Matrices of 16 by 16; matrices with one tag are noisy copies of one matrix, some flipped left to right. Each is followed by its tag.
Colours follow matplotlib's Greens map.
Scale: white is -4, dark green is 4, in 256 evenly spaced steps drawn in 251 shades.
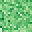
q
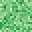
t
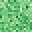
t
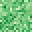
t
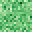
t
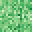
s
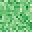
t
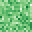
t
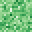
t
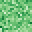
q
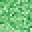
q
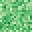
t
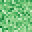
q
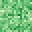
s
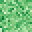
q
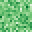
t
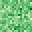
s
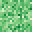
s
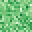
t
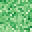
q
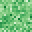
t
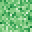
q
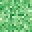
s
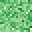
q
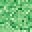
q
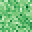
t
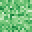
s
